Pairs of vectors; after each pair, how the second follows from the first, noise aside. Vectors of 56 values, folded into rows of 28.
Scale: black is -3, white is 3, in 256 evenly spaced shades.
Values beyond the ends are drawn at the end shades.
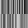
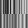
shuffled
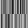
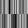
shuffled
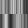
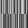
shuffled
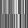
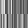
wrapped around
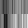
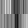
wrapped around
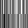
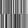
wrapped around
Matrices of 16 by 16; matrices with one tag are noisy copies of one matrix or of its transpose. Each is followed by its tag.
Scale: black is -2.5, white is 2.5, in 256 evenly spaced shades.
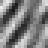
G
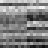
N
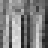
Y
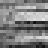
Y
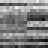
N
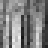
Y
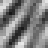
G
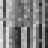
N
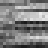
Y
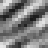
G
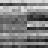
N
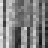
N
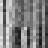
N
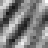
G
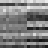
N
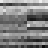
N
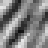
G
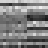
N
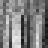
Y
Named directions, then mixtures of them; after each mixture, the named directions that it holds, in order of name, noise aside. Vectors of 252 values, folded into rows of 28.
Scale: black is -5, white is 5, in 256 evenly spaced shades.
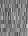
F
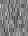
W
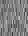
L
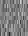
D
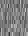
D, F, L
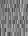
D, F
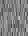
L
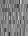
D, F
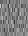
F, W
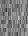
D, F, L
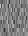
F, W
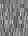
L, W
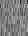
D, L, W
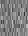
F, L, W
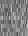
F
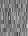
F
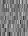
D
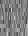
F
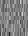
D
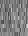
F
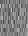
F, W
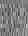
F, L, W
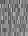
D, F, W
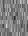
D, F, W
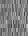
F, L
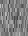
W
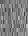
F, L, W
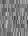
D, L, W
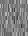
D, W
